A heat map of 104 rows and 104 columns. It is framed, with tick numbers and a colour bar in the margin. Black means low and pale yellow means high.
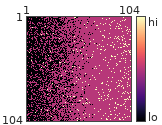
The grain is fine, like static. There is an overall slope up to the right. There are no regular stripes. Overall the values sit about 40% of the way up the scale.
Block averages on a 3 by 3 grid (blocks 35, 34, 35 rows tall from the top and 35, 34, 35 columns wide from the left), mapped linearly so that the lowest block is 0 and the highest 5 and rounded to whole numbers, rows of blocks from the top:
0 3 5
0 4 5
0 4 5
